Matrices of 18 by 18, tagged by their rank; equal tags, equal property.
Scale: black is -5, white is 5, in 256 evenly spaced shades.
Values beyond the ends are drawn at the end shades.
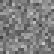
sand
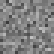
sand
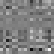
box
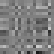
box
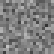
sand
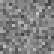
sand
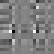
box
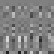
box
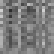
box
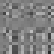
box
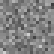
sand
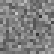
sand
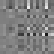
box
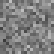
sand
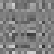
box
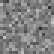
sand
